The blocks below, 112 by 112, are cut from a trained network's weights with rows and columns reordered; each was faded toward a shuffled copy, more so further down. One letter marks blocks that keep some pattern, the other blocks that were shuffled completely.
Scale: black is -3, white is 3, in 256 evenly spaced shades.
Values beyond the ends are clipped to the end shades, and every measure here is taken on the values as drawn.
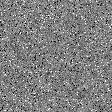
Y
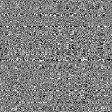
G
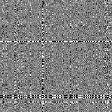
G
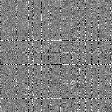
G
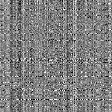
G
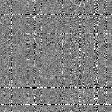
G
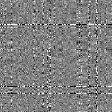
G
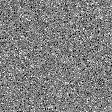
Y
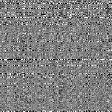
G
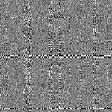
G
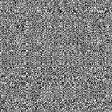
G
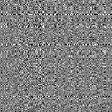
G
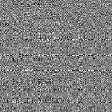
G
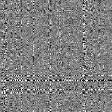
G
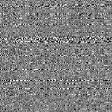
G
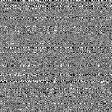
G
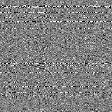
G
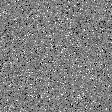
Y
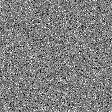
Y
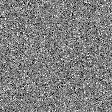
Y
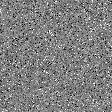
Y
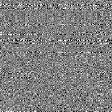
G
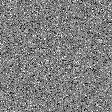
Y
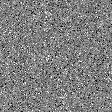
Y
